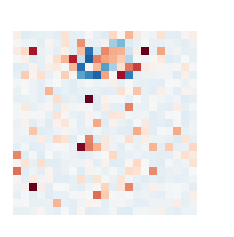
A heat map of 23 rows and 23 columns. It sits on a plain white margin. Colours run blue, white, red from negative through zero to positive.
Odd patch: rougher, in the top middle. Average level on the scale: 50%. Histogram: skewed, a long tail of high values. Mirror symmetry: none. Odd rows or columns: none.
